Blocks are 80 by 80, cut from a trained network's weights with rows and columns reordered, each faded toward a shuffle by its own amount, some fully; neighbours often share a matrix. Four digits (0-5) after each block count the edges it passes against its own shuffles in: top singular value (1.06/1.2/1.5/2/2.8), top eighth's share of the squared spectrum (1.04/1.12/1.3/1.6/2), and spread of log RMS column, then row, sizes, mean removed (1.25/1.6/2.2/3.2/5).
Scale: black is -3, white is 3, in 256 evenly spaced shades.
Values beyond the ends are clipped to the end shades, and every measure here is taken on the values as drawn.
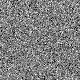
0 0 0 0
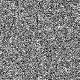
2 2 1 1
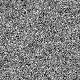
1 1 0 0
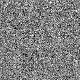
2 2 1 1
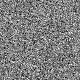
0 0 0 0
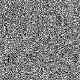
3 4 2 1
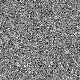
1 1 0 1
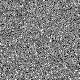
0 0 0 0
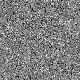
0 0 0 0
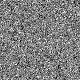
0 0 0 0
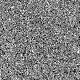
1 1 0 0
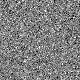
1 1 0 0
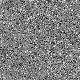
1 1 0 0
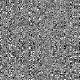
3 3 3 1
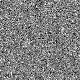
2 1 0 0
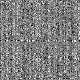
3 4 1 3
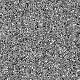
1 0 0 0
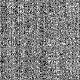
3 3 0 3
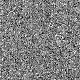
1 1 0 0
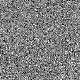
2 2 1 0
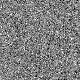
1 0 0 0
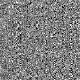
3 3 3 1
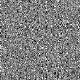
3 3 3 1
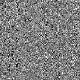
3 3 3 1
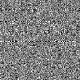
4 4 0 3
